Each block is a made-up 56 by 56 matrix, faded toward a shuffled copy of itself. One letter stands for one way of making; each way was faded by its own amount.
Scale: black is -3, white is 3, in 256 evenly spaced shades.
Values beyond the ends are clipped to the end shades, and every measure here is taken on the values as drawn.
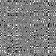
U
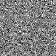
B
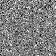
B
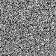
B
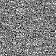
B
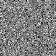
B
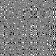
U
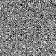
B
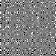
U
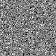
B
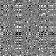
U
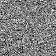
B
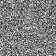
B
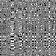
U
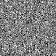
B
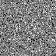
B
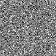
B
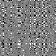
U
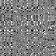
U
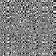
U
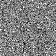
B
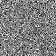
B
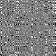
U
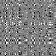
U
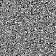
B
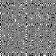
U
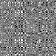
U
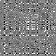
U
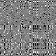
U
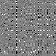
U
